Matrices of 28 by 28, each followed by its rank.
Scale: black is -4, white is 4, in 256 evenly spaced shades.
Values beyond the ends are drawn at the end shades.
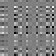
one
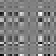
one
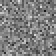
full rank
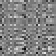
three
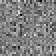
five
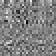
five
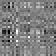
three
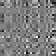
three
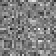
five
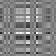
one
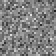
full rank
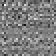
five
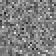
full rank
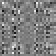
three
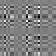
one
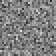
full rank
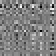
three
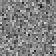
full rank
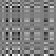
one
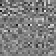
five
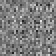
five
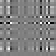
one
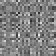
three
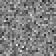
full rank
